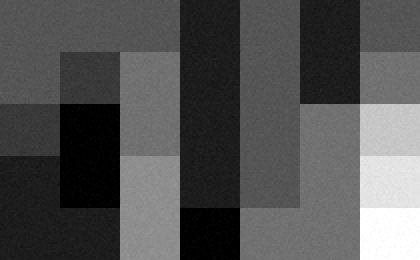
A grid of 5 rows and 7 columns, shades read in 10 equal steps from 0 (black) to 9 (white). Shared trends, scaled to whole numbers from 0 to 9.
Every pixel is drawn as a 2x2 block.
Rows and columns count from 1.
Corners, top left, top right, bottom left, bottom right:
3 3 1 9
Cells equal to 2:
2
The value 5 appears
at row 4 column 3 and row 5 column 3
